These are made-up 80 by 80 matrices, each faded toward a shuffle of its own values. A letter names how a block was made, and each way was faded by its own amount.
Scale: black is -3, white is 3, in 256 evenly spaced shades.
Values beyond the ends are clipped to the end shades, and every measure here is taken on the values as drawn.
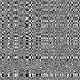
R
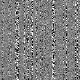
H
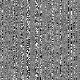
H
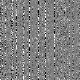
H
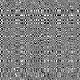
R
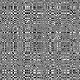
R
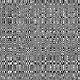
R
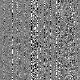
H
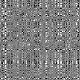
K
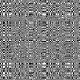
R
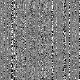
H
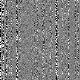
H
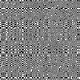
R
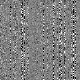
H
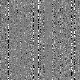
H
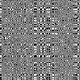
R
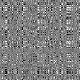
K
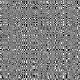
K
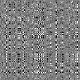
K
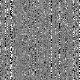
H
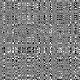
K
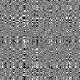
K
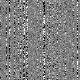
H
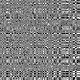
R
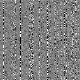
H
